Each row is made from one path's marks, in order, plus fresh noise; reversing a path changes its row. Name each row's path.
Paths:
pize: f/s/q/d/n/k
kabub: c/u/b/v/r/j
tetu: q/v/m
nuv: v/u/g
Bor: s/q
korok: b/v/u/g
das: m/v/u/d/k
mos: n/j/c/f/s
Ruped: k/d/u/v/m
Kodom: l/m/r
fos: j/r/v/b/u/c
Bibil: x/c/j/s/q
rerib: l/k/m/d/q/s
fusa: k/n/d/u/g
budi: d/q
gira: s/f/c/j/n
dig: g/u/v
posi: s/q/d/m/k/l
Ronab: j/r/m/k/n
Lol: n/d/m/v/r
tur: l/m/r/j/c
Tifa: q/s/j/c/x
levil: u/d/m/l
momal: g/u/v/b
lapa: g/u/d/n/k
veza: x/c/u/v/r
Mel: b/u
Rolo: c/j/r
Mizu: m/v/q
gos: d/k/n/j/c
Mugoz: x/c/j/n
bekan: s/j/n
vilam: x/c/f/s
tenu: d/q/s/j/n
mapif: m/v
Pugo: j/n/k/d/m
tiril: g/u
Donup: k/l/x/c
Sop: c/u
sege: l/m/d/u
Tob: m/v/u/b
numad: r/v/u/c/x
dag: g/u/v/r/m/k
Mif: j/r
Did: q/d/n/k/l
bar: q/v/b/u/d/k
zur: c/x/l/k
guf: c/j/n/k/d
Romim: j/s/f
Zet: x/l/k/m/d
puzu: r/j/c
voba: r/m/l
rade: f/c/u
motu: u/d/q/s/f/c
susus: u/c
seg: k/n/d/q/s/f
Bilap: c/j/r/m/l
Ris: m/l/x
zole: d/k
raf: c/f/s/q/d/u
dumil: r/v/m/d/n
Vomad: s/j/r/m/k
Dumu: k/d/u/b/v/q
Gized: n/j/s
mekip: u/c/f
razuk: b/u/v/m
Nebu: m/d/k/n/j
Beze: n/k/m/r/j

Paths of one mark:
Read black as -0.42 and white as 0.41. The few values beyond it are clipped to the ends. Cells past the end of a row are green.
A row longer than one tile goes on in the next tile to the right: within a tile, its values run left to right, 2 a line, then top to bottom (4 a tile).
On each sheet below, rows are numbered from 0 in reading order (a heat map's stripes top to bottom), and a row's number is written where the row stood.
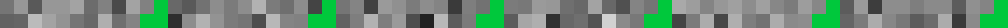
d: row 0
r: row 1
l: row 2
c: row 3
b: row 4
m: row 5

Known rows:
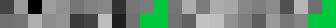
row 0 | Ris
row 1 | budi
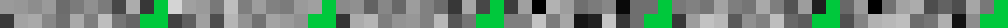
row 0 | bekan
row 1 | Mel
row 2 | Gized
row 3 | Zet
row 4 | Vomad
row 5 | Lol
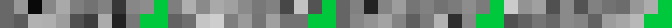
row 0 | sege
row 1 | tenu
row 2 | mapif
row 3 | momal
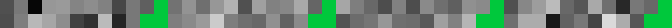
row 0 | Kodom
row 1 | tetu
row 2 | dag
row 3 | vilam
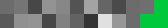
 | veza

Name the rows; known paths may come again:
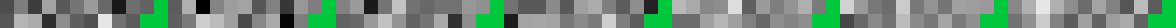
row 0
Mugoz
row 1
Nebu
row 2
das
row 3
Mif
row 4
bar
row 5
razuk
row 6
pize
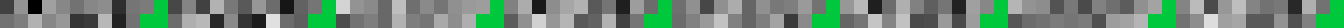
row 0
Ris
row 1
zur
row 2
korok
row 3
gos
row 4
Mizu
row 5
fusa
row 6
dig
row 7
seg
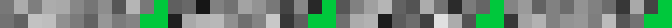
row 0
budi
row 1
Ronab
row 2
vilam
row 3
Gized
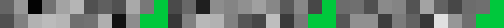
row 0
Lol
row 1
voba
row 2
veza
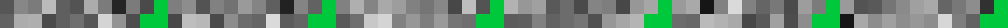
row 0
Bibil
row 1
guf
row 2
tenu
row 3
tiril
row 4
Ruped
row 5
fos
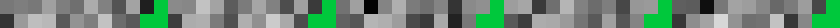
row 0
Vomad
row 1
Romim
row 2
sege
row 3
levil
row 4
dumil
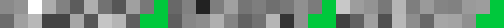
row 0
raf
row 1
mapif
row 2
Mel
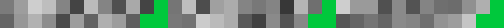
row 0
Tifa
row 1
Did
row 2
momal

